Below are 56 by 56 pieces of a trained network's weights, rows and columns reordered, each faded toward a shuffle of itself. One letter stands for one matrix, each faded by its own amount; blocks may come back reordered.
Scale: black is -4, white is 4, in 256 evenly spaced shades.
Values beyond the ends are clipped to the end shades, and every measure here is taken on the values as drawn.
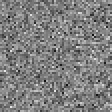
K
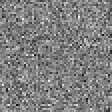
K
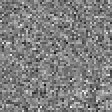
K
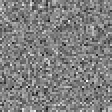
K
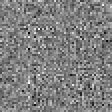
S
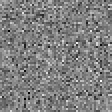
S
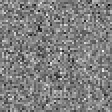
K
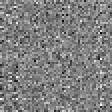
S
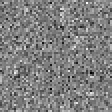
S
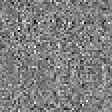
S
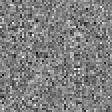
S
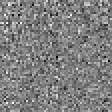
S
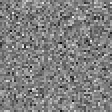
S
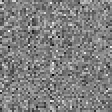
S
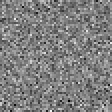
K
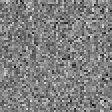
K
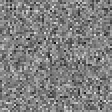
K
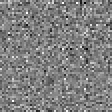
S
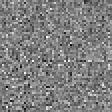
S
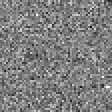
K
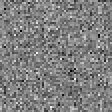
S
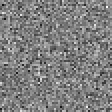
K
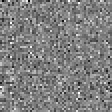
S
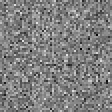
K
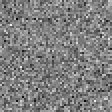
K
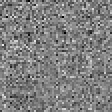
S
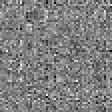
S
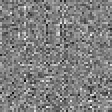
S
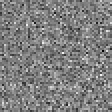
K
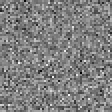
K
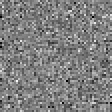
S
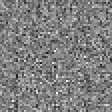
K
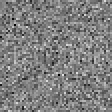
K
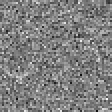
K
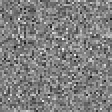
K
